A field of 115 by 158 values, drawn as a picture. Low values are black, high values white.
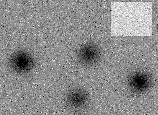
Four dips sink into the field. The top right is the ninth with the highest average. An odd patch, higher than its surroundings, sits in the top right. The halves do not mirror each other.
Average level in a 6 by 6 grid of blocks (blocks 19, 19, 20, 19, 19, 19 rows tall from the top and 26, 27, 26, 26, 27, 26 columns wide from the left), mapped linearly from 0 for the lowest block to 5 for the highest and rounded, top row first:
333355 / 333355 / 223133 / 023232 / 332220 / 332233
